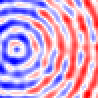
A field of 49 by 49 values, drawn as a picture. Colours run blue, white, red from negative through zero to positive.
There is an overall slope up to the right. No lone cell stands out from its neighbours. Rings spread out from the middle left.
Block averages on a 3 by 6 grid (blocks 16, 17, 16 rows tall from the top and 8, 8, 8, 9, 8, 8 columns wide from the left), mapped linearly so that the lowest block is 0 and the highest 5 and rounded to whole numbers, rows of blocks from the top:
012345 | 003444 | 013255
